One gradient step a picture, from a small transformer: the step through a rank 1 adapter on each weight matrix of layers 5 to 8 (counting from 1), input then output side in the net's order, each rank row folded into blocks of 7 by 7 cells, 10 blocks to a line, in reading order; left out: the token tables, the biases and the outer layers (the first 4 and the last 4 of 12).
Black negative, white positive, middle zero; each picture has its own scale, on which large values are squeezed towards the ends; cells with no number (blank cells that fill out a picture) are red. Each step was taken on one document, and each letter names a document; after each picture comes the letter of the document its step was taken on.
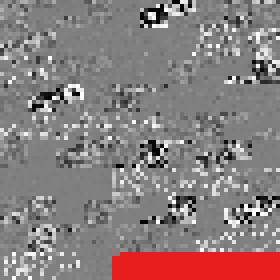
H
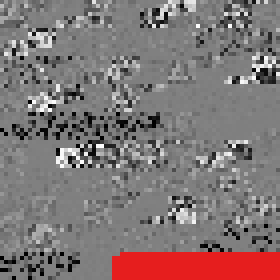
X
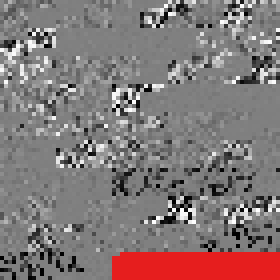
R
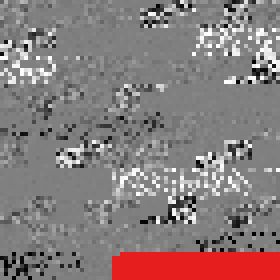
H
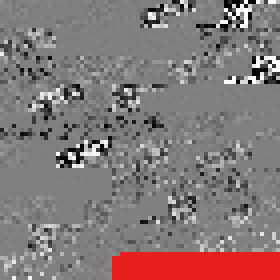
H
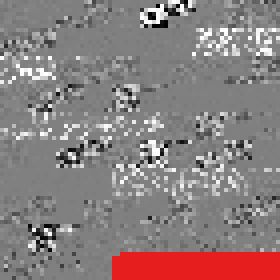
H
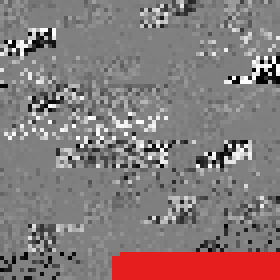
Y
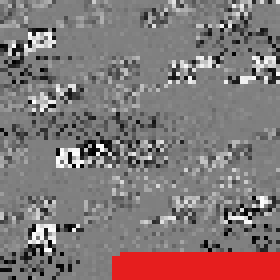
X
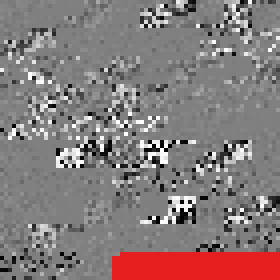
Y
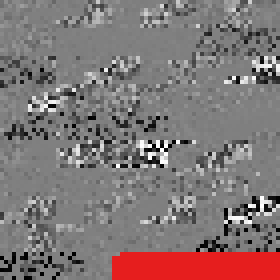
Y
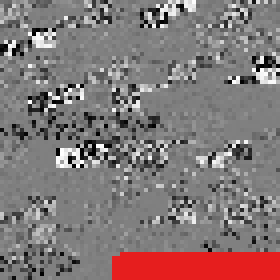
X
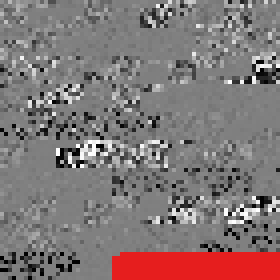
X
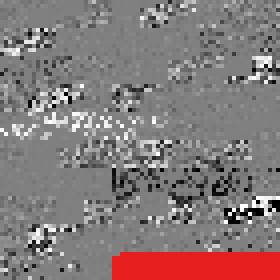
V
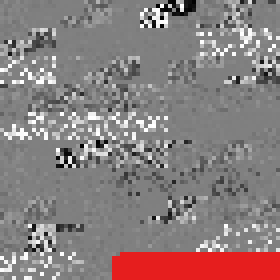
Y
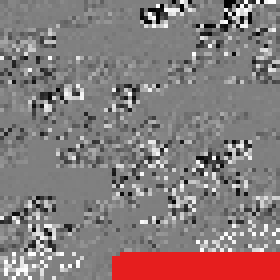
H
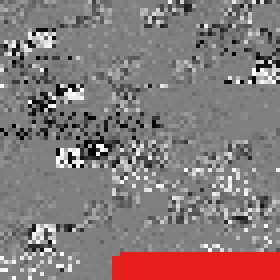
X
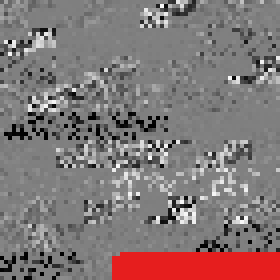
Y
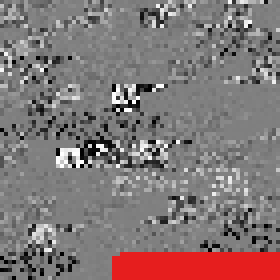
X
